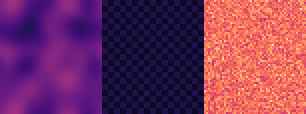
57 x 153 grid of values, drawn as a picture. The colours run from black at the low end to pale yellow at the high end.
The table splits into one row of 3 panels. Panel 1,1: low, smooth. Panel 1,2: very low, checkered, faint in contrast. Panel 1,3: high, fine-grained.
